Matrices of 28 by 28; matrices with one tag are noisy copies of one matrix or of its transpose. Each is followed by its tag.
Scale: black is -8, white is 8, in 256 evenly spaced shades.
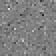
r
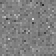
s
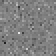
s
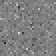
s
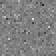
s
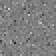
r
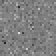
s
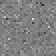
s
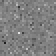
s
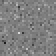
s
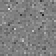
r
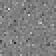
r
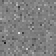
s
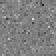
s
